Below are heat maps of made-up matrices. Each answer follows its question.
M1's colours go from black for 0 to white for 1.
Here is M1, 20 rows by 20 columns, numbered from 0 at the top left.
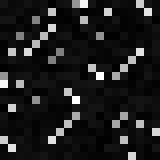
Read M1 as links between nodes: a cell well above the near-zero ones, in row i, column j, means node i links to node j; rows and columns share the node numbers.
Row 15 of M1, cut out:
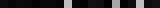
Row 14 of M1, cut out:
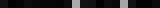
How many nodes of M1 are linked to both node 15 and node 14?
0
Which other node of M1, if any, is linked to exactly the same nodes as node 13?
node 18
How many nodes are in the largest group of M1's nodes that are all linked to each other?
2
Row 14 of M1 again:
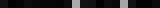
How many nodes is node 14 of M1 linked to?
2
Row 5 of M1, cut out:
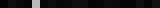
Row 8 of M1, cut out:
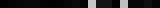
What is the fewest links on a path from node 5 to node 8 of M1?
6
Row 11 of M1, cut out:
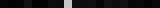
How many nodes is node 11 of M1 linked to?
1
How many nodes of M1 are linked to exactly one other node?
6
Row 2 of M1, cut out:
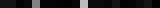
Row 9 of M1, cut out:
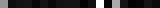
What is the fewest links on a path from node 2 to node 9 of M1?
3
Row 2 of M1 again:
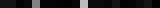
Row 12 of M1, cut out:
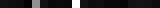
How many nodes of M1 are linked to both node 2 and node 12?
1
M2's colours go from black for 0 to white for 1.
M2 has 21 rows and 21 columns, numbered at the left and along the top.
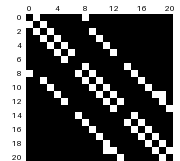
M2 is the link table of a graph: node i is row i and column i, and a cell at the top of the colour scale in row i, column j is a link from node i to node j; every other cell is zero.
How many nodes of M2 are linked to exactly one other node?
1
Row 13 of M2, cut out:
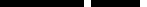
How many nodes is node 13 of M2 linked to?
2
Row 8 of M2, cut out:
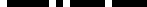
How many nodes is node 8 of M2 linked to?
4
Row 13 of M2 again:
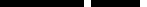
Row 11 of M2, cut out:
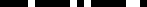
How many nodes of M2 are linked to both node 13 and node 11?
1
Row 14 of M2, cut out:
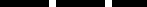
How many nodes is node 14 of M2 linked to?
2
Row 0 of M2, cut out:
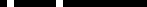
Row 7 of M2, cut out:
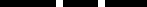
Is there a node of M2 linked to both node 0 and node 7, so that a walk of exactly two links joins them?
yes
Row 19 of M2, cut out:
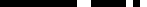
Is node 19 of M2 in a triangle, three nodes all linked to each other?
yes
